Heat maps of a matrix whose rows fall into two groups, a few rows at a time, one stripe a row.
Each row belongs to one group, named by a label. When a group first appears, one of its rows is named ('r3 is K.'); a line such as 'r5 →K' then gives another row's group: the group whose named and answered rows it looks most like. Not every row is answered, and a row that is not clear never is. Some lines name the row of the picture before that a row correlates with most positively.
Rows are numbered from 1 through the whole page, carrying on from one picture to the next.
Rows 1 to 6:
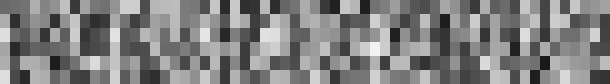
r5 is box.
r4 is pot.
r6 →pot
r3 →pot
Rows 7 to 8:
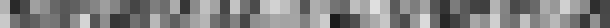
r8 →pot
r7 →pot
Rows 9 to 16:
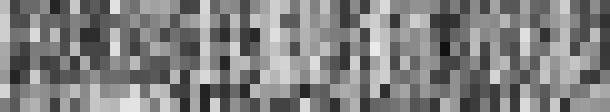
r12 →pot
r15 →box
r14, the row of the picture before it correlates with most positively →7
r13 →pot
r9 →pot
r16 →box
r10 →pot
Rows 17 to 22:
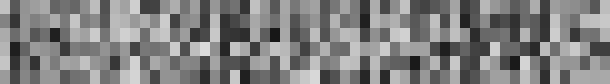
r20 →pot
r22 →box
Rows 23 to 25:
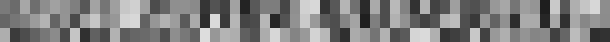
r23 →box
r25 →pot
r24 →box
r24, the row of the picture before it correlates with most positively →22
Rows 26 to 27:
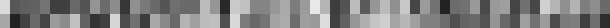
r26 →pot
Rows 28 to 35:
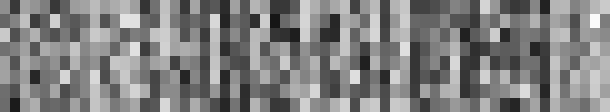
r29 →box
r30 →box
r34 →box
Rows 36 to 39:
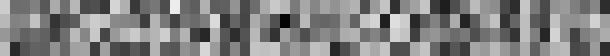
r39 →pot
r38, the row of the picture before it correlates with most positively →32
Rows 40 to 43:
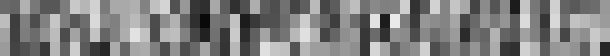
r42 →box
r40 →box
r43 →pot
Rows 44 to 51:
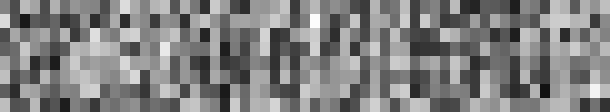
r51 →pot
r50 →box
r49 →box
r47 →box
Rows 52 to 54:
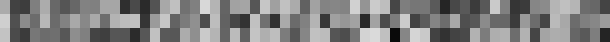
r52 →pot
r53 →box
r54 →pot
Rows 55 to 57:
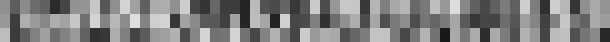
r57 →pot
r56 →box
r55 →box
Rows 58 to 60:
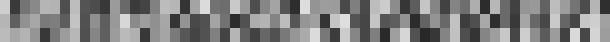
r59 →box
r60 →box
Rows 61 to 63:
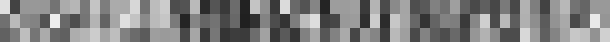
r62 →box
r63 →box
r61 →box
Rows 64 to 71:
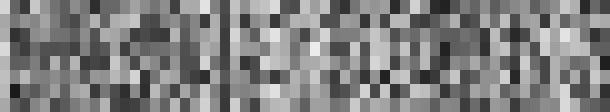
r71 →pot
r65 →box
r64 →pot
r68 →pot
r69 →box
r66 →pot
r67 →pot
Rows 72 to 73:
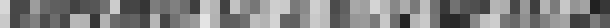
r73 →pot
